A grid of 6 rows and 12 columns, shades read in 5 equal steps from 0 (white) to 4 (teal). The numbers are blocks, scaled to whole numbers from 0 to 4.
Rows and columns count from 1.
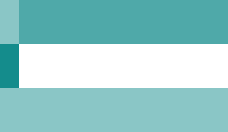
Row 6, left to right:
2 2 2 2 2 2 2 2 2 2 2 2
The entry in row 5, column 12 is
2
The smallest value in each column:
2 0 0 0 0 0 0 0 0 0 0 0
